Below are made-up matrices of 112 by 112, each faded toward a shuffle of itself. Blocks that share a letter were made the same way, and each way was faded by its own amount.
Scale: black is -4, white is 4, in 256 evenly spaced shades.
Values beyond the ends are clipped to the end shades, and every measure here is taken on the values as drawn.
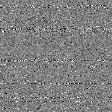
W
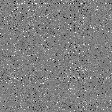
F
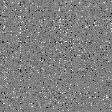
F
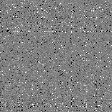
F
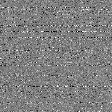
W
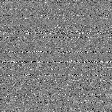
W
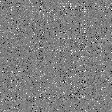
F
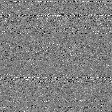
W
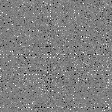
F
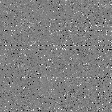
F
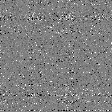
F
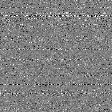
W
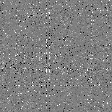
F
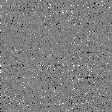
F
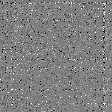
F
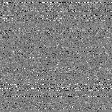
W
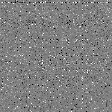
F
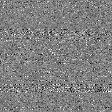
W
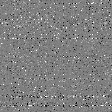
F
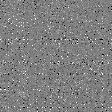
F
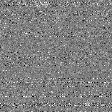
W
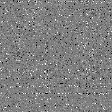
F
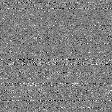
W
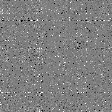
F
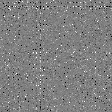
F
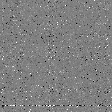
F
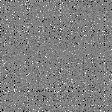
F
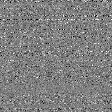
W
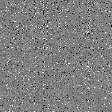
F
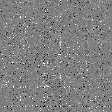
F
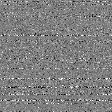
W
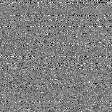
W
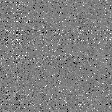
F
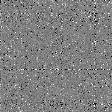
F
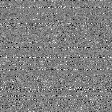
W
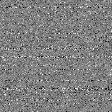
W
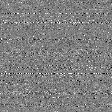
W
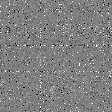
F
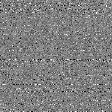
W
